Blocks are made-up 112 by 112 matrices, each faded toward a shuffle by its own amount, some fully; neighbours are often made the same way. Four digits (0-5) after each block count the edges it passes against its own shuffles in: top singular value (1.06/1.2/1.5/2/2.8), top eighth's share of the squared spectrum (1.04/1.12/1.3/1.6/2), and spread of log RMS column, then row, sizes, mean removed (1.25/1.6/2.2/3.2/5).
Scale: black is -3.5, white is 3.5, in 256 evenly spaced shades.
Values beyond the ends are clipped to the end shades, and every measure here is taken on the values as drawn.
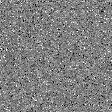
3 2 1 1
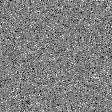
1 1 0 0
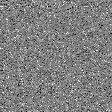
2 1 0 1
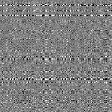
5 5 3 4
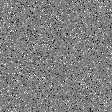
0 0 0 0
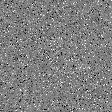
0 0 0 0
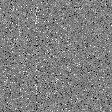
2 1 1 0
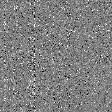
2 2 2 0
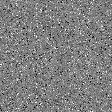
0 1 1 0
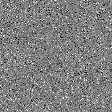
0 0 1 0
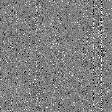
3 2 3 0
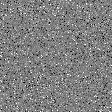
2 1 0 0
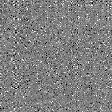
4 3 2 2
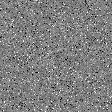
2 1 0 0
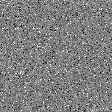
3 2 0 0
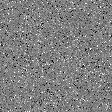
1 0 0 0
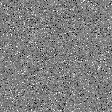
3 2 0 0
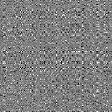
5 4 3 3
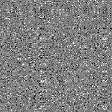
4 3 2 2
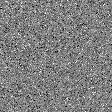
0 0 0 0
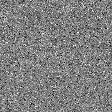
0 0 0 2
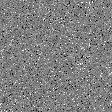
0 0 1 0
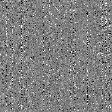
2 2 3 0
